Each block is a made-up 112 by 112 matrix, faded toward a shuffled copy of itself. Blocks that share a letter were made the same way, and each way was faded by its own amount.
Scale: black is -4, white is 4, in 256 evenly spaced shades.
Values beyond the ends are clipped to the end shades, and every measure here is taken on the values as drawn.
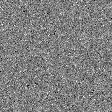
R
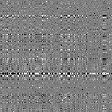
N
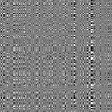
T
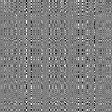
T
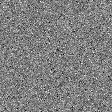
R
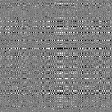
N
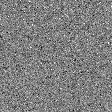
R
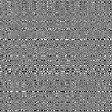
N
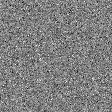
R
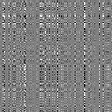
T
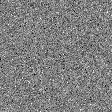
R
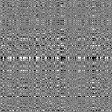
N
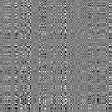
T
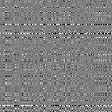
N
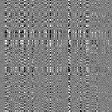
T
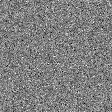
R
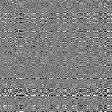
N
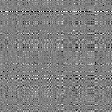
N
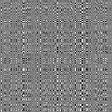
T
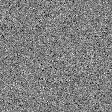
R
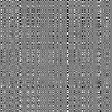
T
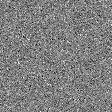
R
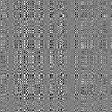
T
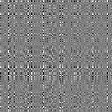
T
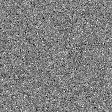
R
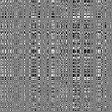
T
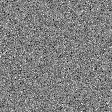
R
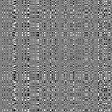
T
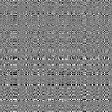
N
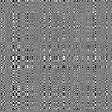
T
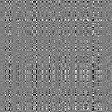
T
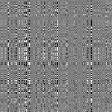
T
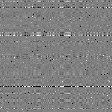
N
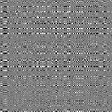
N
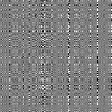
T
